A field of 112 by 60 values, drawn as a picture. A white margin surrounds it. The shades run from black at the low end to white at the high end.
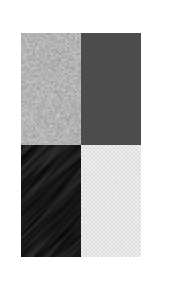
It is made of 2 by 2 panels. Panel 1,1: high, fine-grained, faint in contrast. Panel 1,2: low, flat. Panel 2,1: very low, slanting up to the right, faint in contrast. Panel 2,2: very high, checkered, faint in contrast.
